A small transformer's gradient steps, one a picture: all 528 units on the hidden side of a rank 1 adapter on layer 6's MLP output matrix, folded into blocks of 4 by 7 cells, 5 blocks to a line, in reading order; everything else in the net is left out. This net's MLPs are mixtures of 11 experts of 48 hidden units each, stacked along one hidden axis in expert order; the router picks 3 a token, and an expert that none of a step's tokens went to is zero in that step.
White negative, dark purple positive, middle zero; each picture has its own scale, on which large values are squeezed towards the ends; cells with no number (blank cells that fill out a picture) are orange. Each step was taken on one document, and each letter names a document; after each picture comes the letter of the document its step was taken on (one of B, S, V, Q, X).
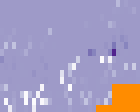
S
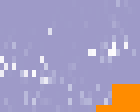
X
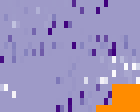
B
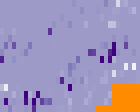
S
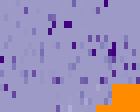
B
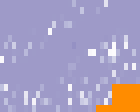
X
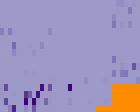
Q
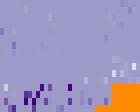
Q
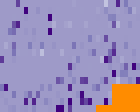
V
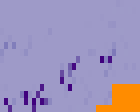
S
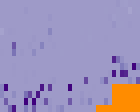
Q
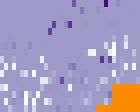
X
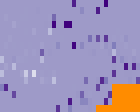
B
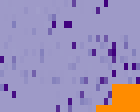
B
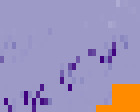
S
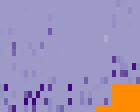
Q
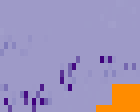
S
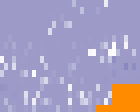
X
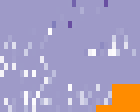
X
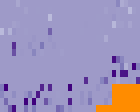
Q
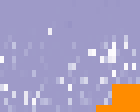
X
